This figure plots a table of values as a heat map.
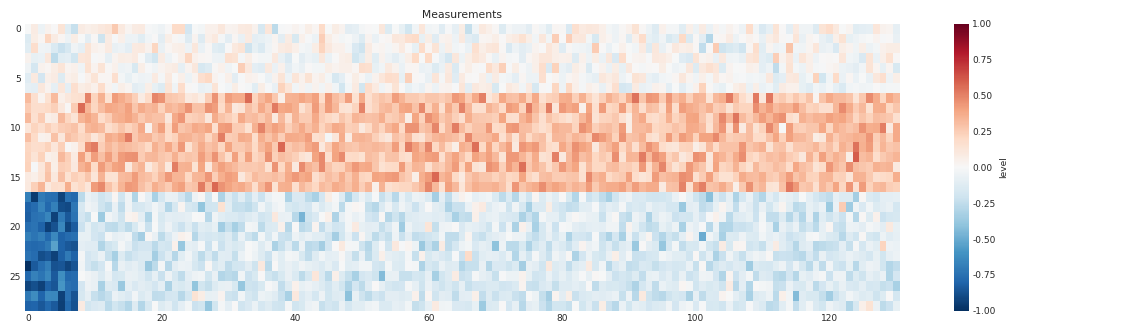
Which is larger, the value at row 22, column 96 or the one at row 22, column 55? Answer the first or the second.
the second
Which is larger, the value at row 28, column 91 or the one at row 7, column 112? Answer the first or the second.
the second
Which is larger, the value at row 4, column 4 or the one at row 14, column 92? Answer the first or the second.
the second
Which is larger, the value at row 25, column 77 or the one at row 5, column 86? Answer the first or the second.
the second
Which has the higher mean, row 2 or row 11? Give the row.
11
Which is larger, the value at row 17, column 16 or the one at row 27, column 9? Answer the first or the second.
the second
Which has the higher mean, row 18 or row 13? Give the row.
13
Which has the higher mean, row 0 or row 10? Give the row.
10
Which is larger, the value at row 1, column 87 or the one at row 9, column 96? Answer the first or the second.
the second
